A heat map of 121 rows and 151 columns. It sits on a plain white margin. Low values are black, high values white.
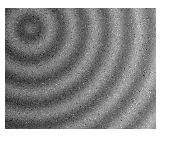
Rings: centred on the top left. Odd rows or columns: none. Slope: up to the right.
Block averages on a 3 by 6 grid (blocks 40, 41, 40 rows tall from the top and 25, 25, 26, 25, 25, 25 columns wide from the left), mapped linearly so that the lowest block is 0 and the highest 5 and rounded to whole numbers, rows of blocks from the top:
1 2 2 3 4 5 / 0 1 2 3 4 5 / 0 1 2 3 4 5
